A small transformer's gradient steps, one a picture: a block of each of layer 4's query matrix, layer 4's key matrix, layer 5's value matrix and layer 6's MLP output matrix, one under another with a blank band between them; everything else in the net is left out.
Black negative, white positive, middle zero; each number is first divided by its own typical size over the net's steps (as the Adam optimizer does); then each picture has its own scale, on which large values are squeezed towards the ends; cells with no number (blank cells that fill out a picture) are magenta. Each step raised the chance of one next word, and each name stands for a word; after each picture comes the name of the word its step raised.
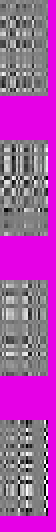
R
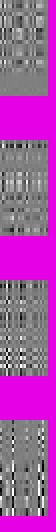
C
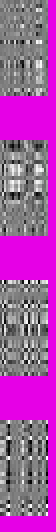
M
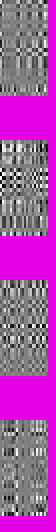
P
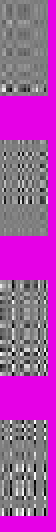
C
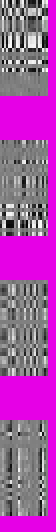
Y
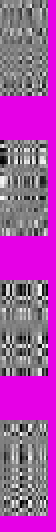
Y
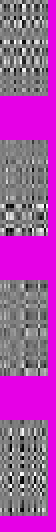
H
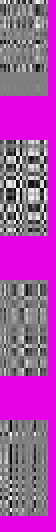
Y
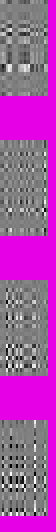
H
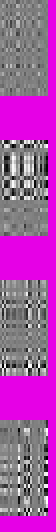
H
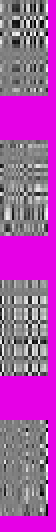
R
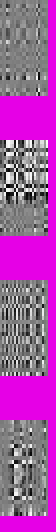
R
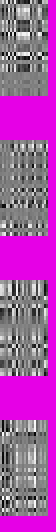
Y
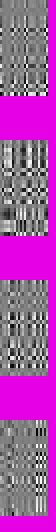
H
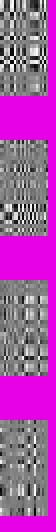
R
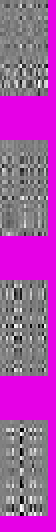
P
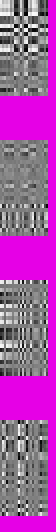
M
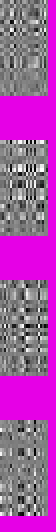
P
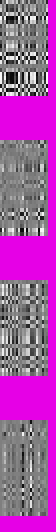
Y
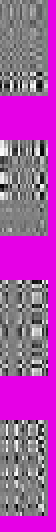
M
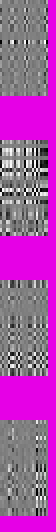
C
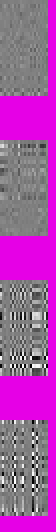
H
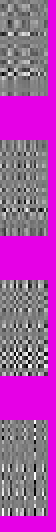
C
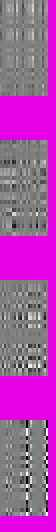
H
